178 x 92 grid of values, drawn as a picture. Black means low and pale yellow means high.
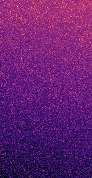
No single row or column stands out from its neighbours. No regular stripes run through it. Values rise toward the top. Fine speckle covers the field. Overall the values sit about 30% of the way up the scale.
